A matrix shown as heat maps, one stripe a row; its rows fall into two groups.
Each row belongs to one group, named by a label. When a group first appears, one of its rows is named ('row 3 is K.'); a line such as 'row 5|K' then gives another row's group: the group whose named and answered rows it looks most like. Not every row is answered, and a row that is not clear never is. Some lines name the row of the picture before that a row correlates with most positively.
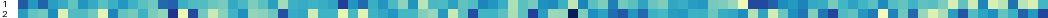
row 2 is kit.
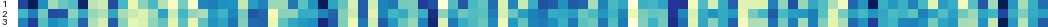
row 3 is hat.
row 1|hat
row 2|hat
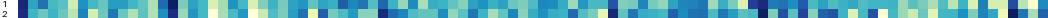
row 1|kit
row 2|kit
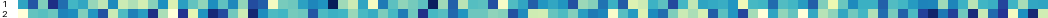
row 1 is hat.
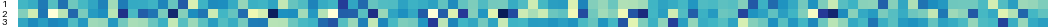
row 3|hat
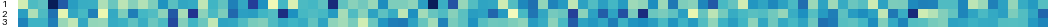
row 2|kit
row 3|kit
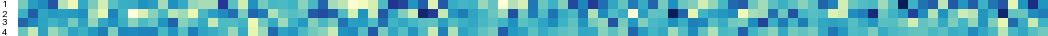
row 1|kit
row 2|hat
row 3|kit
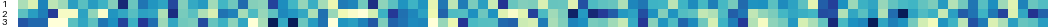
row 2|kit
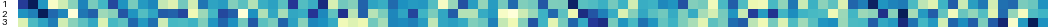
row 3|kit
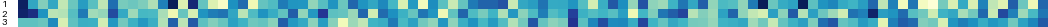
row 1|kit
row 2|hat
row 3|kit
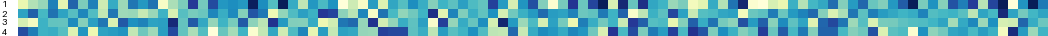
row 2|hat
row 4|kit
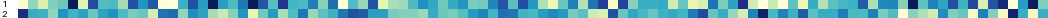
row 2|kit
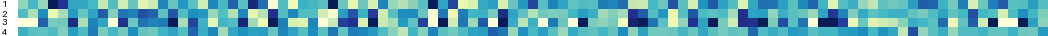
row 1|hat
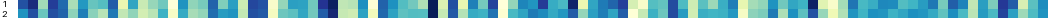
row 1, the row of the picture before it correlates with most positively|1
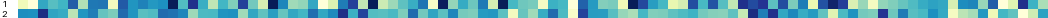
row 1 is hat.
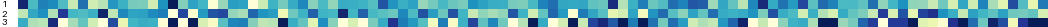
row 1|kit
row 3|kit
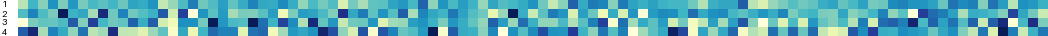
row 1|kit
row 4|hat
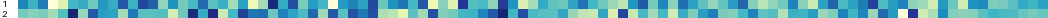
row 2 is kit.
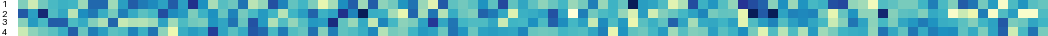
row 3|hat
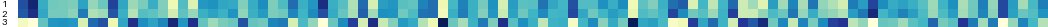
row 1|hat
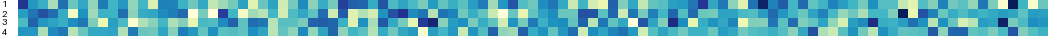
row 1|kit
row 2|kit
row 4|hat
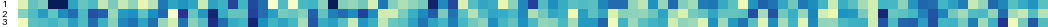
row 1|hat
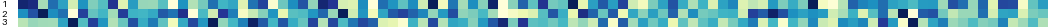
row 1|hat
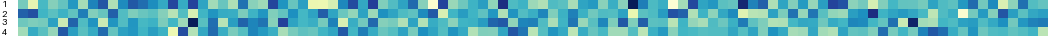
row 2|hat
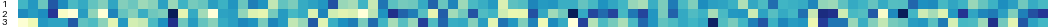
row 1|hat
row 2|kit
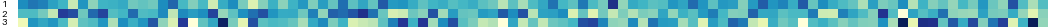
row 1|kit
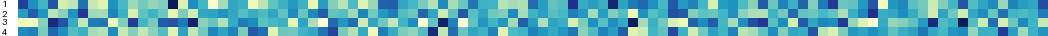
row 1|kit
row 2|hat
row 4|hat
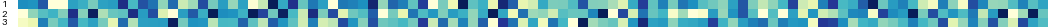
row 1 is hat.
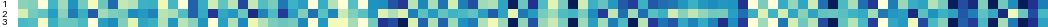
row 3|kit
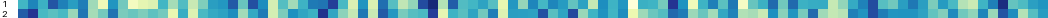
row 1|hat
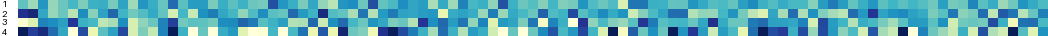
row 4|kit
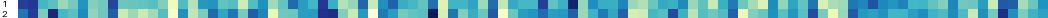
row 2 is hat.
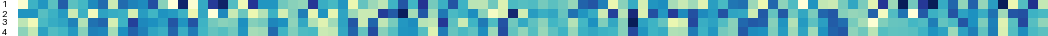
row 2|kit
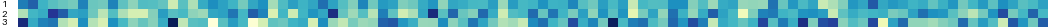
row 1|hat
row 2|hat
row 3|kit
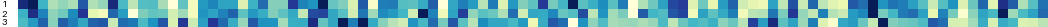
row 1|hat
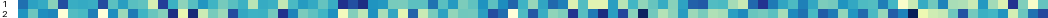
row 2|kit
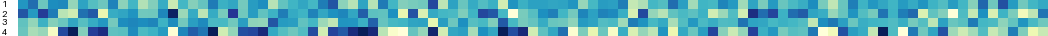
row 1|hat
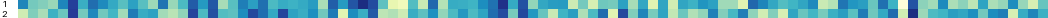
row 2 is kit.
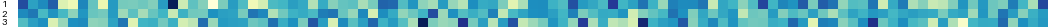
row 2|hat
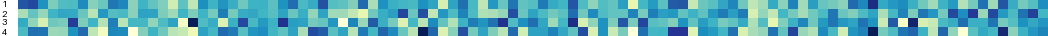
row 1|hat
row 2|kit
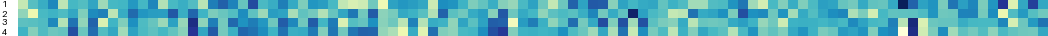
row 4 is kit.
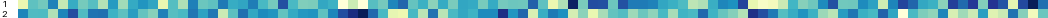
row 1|kit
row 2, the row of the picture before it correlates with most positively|4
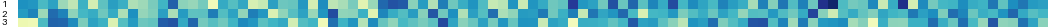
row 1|kit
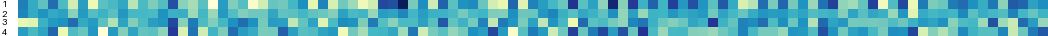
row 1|kit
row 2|kit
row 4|kit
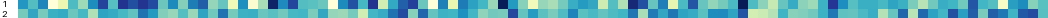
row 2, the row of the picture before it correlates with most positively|1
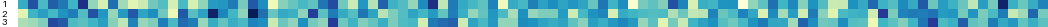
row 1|hat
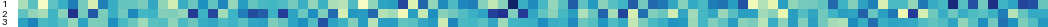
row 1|kit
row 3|hat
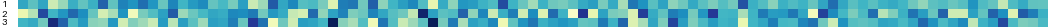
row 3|hat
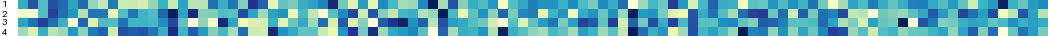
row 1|hat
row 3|kit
